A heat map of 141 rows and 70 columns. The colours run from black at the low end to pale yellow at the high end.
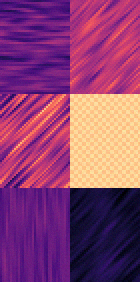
The table splits into 3 rows of 2 panels. Panel 1,1: low, streaked across. Panel 1,2: middling, slanting up to the right. Panel 2,1: middling, slanting up to the right, strong in contrast. Panel 2,2: very high, checkered, faint in contrast. Panel 3,1: low, streaked downward, faint in contrast. Panel 3,2: very low, slanting up to the right, faint in contrast.
